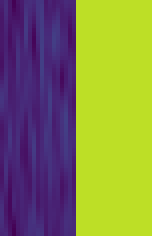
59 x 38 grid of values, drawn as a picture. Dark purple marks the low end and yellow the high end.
The table splits into one row of 2 panels. Panel 1,1: very low, streaked downward, faint in contrast. Panel 1,2: very high, flat.
